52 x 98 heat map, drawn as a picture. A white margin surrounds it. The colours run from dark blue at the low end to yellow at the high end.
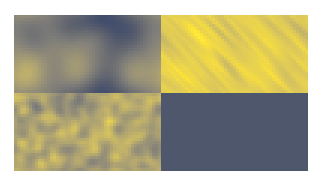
The table splits into 2 rows of 2 panels. Panel 1,1: middling, smooth, strong in contrast. Panel 1,2: very high, slanting down to the right, faint in contrast. Panel 2,1: high, blotchy. Panel 2,2: low, flat.
